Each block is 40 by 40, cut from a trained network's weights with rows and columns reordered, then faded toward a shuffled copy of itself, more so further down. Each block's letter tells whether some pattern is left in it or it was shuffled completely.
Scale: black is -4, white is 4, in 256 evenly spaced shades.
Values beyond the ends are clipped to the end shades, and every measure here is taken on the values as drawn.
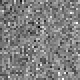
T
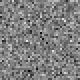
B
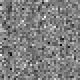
T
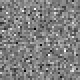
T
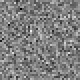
B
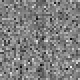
T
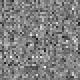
T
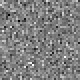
B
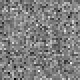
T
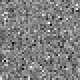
B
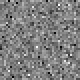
B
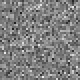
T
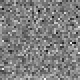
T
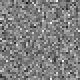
B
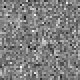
T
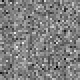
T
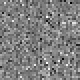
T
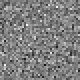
B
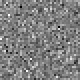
B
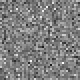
B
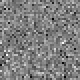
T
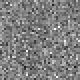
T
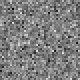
B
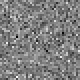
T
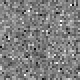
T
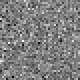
B
